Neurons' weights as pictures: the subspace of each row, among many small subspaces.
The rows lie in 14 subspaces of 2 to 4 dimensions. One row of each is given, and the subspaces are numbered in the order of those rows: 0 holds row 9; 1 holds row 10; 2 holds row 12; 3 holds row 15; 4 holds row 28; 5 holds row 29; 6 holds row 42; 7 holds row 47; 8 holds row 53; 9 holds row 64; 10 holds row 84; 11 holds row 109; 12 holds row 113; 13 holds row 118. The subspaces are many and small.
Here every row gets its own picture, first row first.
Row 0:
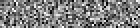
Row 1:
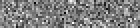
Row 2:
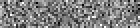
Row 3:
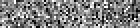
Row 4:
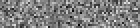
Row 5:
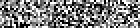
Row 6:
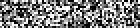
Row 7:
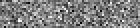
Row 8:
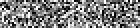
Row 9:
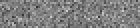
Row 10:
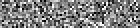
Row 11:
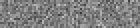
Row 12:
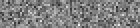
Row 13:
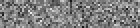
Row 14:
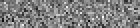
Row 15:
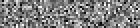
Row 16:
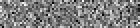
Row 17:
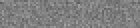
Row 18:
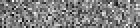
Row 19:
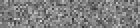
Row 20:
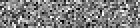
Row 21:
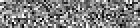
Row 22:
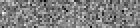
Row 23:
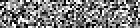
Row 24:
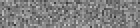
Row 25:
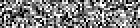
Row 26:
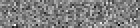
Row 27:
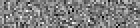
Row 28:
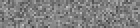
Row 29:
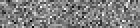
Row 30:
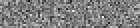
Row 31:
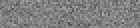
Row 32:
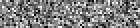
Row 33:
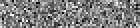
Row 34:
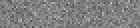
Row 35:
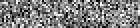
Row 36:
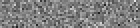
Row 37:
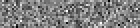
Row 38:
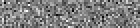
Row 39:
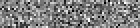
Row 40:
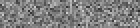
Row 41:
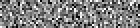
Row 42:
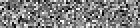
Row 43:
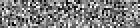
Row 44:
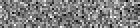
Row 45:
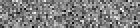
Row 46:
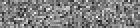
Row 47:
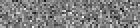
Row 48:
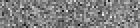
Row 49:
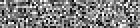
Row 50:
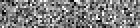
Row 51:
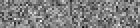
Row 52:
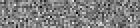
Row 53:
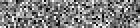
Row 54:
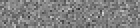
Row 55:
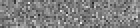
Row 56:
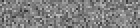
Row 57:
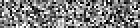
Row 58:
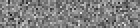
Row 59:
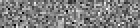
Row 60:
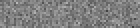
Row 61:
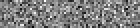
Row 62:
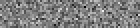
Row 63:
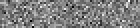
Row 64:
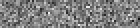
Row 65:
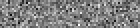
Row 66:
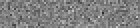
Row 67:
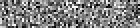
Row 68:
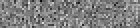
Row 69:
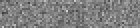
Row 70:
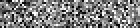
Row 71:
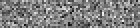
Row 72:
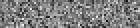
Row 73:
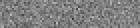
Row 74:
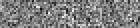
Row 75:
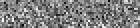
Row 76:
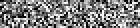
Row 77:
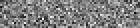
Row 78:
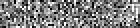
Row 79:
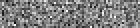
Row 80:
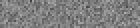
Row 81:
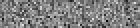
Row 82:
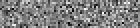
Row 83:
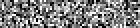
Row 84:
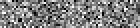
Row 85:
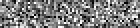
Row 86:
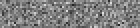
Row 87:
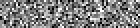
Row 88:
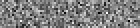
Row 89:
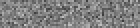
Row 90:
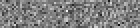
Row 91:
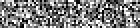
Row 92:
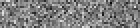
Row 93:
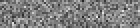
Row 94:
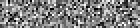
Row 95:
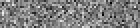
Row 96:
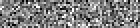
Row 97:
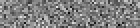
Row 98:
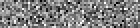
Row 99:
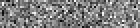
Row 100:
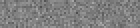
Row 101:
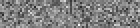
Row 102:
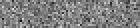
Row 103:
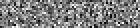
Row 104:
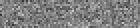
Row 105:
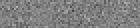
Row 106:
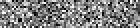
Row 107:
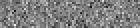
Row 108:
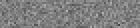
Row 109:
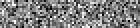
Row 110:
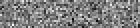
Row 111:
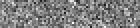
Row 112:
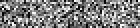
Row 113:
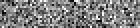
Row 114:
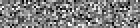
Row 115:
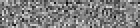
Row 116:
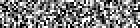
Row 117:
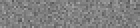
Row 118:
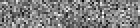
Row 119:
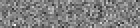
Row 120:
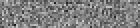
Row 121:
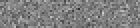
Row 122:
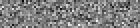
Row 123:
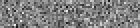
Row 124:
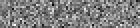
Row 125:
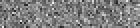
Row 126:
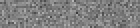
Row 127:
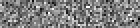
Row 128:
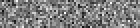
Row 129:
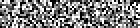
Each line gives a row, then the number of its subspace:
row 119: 1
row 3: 8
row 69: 12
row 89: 4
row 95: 11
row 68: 8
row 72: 10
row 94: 9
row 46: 4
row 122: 2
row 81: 10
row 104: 9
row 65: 9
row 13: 2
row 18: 7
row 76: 13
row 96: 9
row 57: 11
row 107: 8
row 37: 3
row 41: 1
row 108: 3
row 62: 1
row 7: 8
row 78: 8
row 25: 6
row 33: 7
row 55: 8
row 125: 7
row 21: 13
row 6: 4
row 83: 8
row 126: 3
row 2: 7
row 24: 5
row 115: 5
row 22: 12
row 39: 0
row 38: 6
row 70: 7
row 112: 0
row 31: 4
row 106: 10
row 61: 7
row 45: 7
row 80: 9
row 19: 2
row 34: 10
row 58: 9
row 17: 5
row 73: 7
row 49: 3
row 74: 9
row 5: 0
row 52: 3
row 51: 2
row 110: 2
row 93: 13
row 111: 12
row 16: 7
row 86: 3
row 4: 4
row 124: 1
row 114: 2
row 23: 6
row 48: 11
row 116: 7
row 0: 1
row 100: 3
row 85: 8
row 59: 12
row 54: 6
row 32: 8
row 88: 11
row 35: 13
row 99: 11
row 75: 0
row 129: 1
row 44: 7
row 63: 5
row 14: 0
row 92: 11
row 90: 3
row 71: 4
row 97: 13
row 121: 6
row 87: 1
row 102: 10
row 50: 12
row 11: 9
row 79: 5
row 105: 0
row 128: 11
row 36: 1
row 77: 13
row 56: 6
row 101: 2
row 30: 13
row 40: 2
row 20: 6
